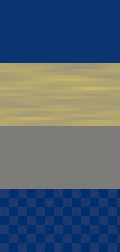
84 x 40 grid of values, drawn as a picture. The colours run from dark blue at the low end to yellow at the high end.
It is made of 4 by 1 panels. Panel 1,1: very low, flat. Panel 2,1: high, streaked across, faint in contrast. Panel 3,1: middling, flat. Panel 4,1: very low, checkered, faint in contrast.
